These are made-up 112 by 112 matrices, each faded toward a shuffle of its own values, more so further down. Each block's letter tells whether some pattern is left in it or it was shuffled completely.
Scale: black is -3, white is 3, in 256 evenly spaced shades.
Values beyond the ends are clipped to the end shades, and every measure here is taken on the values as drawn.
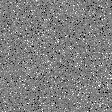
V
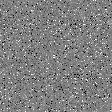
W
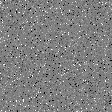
V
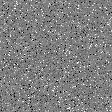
V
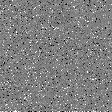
W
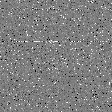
W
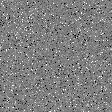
V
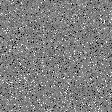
V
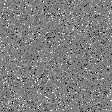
W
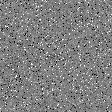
V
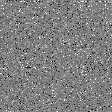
W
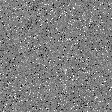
V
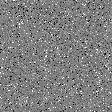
V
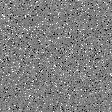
W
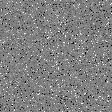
V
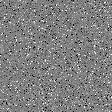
W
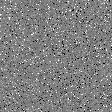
V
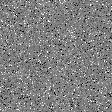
V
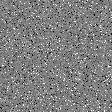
V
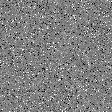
V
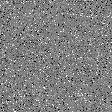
W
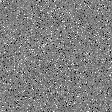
V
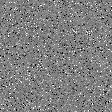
V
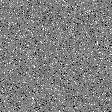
V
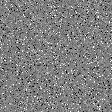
W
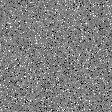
V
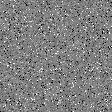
V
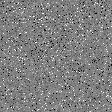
W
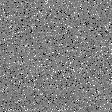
W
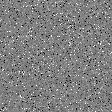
V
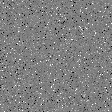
V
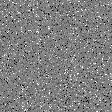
V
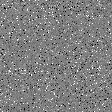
W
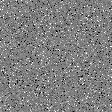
W
